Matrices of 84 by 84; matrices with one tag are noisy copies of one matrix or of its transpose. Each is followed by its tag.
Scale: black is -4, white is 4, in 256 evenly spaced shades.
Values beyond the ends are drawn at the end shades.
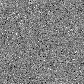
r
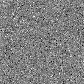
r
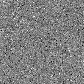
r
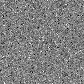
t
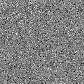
r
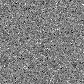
t
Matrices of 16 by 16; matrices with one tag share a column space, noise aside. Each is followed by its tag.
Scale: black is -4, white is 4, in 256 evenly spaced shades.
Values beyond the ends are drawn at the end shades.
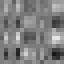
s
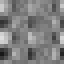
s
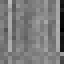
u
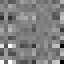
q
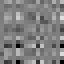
q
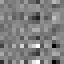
q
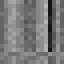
u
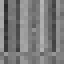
u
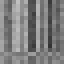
u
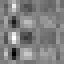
s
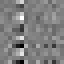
q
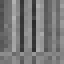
u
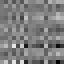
q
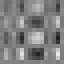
s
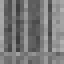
u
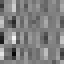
s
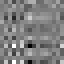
q
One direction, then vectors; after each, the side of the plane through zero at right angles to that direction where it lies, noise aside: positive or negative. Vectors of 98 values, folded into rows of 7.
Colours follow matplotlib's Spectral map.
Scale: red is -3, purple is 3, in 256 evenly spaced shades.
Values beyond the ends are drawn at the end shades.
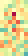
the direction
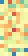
positive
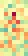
positive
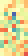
negative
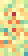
positive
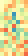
negative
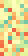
positive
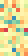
negative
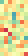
negative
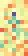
negative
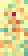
positive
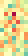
positive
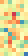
positive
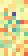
negative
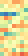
negative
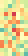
positive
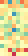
negative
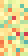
positive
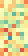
negative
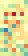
positive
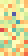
negative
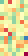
negative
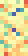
negative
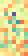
negative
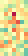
positive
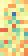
negative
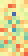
negative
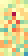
positive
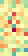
positive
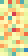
positive
